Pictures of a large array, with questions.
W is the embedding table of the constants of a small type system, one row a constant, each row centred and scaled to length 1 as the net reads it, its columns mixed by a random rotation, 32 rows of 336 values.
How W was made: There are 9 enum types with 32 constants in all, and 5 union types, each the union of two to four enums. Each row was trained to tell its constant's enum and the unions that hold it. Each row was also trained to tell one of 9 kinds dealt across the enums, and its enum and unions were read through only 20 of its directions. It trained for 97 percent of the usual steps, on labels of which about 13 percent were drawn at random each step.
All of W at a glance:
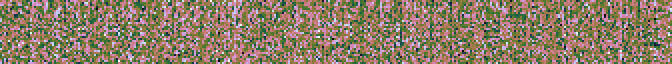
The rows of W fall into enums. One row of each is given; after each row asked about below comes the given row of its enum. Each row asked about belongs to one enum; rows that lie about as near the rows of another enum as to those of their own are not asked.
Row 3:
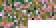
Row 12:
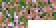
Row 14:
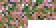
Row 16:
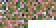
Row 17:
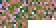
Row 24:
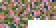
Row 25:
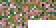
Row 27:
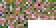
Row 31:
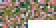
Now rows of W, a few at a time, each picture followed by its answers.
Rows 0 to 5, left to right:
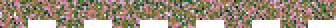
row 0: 27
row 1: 24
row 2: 24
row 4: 3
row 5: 27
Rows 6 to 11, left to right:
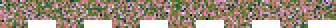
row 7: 25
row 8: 25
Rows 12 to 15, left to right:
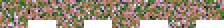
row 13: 17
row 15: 12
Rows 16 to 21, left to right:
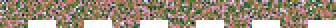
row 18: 12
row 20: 31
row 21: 14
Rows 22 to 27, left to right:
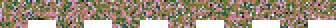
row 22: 14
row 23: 27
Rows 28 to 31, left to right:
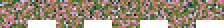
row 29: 25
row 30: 16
